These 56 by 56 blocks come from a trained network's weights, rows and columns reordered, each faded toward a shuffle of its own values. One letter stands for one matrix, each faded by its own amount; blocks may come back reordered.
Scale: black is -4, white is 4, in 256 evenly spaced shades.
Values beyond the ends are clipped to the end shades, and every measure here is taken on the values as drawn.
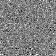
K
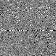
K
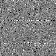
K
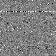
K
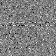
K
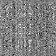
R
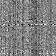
R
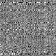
R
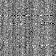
R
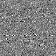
K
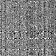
R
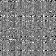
R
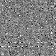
K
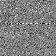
K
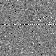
K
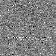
K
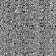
R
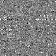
K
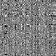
R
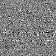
K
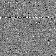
K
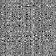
R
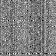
R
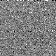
K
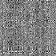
R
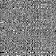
R
